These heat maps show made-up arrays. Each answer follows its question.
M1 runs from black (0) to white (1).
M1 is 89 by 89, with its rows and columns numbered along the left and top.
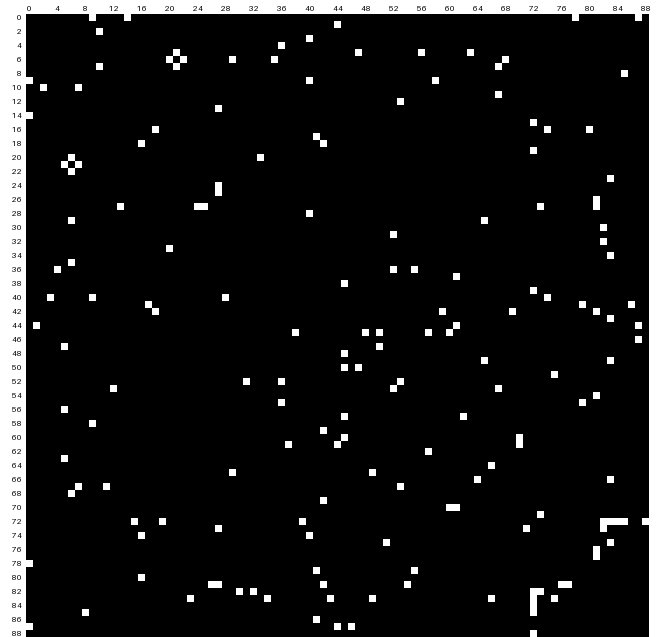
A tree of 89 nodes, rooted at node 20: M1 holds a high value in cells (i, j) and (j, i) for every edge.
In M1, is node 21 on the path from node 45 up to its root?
no
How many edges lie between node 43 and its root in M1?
6
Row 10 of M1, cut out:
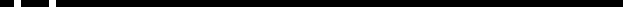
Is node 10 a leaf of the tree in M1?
no
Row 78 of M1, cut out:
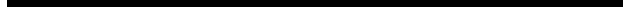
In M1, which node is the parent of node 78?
0
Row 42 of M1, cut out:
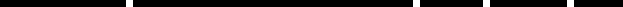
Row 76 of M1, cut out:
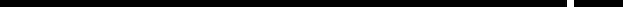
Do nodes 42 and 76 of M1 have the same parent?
yes
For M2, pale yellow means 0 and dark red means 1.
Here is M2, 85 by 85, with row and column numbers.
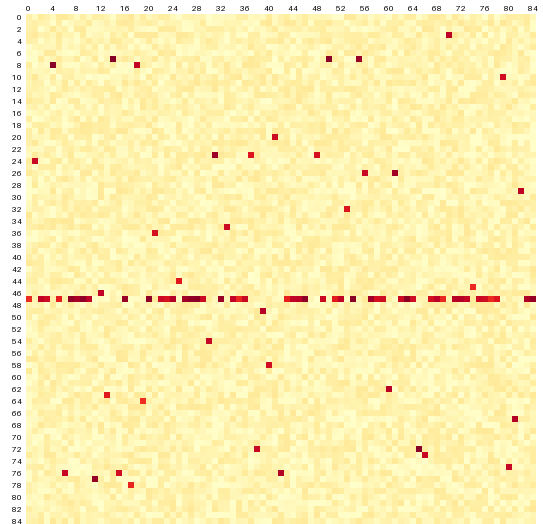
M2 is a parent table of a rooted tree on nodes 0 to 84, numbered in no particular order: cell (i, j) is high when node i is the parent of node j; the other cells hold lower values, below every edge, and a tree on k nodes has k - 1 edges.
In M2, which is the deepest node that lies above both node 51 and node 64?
47
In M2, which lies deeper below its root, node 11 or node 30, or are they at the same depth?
the same depth
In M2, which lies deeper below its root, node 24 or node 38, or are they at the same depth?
node 38
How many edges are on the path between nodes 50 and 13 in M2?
4
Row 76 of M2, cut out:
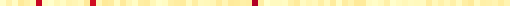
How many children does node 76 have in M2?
3
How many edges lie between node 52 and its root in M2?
1
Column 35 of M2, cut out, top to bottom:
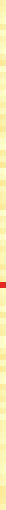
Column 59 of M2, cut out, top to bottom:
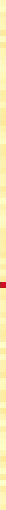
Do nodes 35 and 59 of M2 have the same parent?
yes
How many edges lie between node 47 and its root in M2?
0
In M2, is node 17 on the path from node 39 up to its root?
no
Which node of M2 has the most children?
47
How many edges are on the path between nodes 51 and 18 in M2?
3
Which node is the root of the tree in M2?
47
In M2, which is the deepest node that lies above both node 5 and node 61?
47
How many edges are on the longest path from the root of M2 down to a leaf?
2
